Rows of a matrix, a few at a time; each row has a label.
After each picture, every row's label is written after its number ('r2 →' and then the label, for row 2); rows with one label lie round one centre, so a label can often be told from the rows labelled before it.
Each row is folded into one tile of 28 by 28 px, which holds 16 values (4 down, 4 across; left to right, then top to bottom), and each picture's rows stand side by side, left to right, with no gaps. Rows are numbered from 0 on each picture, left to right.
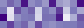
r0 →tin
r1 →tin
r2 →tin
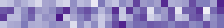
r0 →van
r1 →van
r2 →van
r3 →van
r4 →tin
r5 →tin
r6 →tin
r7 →tin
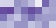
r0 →van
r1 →van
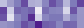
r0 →tin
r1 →tin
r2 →tin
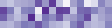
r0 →van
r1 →tin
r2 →van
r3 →van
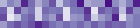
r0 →tin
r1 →tin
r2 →tin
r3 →tin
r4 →tin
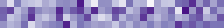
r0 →van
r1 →van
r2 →tin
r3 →van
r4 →van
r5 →van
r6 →tin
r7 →tin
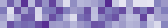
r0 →tin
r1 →tin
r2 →van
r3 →tin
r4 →van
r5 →van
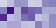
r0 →van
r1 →van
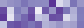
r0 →tin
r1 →tin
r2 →van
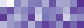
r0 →van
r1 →tin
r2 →tin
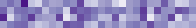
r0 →tin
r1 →van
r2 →tin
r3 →van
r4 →van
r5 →tin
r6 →van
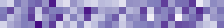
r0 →van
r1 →tin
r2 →van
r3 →van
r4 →van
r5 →tin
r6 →tin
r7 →van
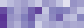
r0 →van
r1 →van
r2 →van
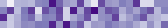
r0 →van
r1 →tin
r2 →tin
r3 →van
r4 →tin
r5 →van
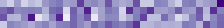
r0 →van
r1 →van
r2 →tin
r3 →tin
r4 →tin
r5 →van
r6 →van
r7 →tin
